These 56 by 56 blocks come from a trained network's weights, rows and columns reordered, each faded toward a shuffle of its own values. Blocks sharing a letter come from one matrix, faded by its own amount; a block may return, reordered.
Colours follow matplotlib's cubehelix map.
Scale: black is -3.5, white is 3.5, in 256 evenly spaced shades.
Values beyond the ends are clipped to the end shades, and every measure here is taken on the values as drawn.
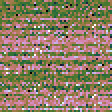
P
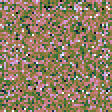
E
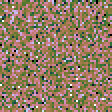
E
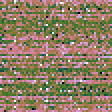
P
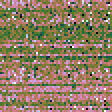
P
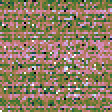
P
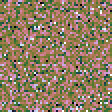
E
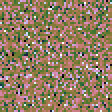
E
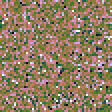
E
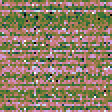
P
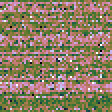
P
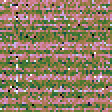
P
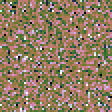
E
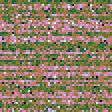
P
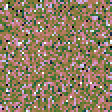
E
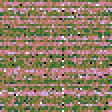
P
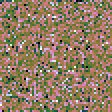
E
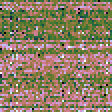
P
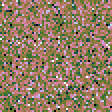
E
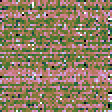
P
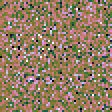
E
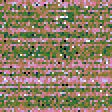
P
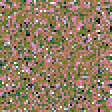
E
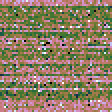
P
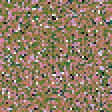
E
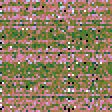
P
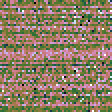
P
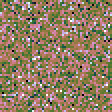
E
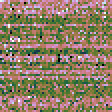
P
